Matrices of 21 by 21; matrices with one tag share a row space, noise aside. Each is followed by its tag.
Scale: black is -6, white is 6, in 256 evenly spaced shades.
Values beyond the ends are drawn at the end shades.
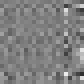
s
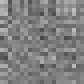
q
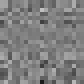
q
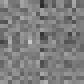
q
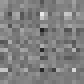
q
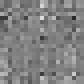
q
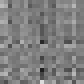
q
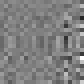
s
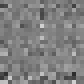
q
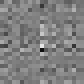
q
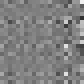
s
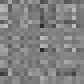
q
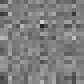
q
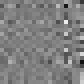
s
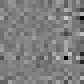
s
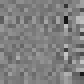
s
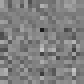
q
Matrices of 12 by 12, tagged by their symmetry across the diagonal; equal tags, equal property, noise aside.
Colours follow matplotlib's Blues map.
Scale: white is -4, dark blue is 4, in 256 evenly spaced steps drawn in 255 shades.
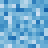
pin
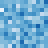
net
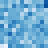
pin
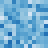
net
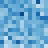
net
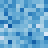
net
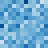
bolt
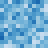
bolt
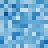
bolt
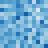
net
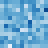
pin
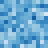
net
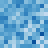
bolt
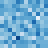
pin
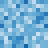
bolt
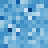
bolt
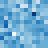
pin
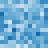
net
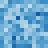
bolt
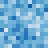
pin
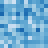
pin
